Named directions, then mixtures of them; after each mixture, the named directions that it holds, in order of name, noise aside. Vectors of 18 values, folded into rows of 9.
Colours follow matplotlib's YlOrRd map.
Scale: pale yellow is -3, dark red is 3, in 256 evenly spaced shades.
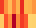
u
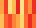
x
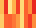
x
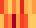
u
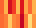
x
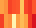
u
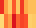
u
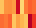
u, x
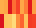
u, x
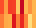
u, x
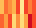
u, x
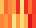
u, x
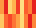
x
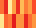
u, x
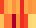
u
